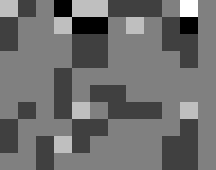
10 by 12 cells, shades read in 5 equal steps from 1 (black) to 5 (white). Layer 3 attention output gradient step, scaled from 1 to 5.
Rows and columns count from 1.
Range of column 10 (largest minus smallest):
1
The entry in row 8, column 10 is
3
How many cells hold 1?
4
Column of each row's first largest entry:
11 4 2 1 1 1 5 2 4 1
